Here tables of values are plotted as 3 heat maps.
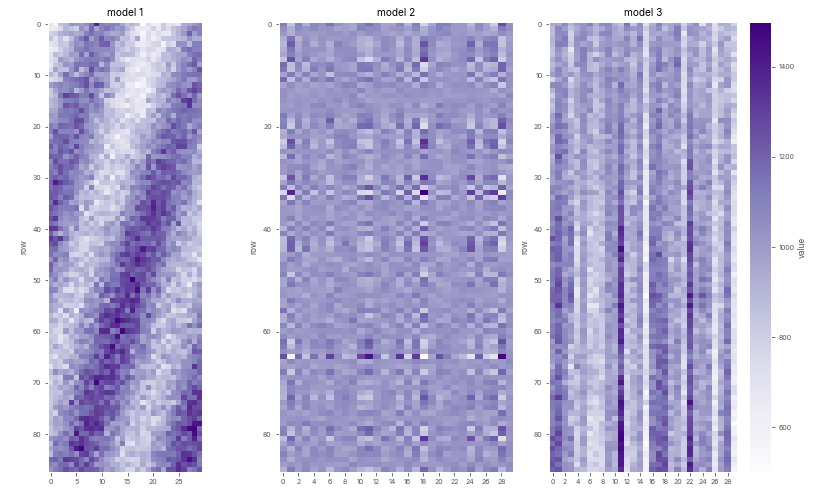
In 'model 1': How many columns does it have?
30
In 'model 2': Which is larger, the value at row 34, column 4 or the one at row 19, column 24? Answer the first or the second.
the first
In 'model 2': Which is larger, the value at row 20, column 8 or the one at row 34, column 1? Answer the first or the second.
the first
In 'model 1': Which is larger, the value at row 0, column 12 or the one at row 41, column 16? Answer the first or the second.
the second
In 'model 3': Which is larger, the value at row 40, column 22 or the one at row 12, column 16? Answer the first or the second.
the first
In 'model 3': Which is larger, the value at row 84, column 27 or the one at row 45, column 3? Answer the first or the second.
the second
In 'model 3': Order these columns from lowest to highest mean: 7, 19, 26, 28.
26, 7, 19, 28
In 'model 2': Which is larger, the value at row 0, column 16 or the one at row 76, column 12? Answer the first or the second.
the second
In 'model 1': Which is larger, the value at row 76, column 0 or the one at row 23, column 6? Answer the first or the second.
the second
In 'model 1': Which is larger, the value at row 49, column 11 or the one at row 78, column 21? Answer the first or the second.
the first
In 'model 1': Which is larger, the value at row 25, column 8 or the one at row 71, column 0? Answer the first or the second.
the first
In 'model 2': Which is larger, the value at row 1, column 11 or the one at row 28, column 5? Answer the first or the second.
the first
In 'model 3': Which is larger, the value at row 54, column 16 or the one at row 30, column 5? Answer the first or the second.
the first
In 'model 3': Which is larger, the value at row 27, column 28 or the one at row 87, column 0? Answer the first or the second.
the second
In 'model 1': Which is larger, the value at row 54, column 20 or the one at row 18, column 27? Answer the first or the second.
the second
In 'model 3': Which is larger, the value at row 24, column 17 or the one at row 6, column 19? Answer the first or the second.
the first
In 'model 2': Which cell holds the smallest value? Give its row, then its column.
65, 18
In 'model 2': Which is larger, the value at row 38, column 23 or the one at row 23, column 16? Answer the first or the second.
the second
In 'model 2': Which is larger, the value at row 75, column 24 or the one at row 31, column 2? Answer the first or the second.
the first
